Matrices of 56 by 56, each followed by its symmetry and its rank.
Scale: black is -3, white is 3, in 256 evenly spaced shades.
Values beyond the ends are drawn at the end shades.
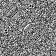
symmetric, full rank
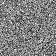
symmetric, full rank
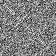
symmetric, full rank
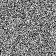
neither, full rank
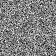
symmetric, full rank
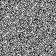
symmetric, full rank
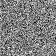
neither, full rank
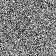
neither, full rank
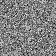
symmetric, full rank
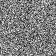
neither, full rank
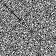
symmetric, full rank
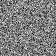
neither, full rank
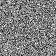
neither, full rank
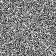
symmetric, full rank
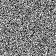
neither, full rank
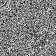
symmetric, full rank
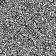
symmetric, full rank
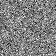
neither, full rank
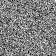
neither, full rank
